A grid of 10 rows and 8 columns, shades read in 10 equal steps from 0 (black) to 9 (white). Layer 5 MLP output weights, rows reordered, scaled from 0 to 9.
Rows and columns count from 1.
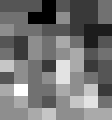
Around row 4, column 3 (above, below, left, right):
4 5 2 4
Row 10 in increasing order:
5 5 5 5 6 6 6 7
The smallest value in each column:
3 2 0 0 3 2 1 1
